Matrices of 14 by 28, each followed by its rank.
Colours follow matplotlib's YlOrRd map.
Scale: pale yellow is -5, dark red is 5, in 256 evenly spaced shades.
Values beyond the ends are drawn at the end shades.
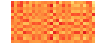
two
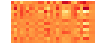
two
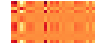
one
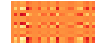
one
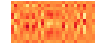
two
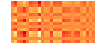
one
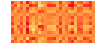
two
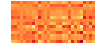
two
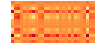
one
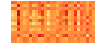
two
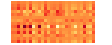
two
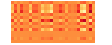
one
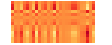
one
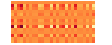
one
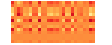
one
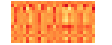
two
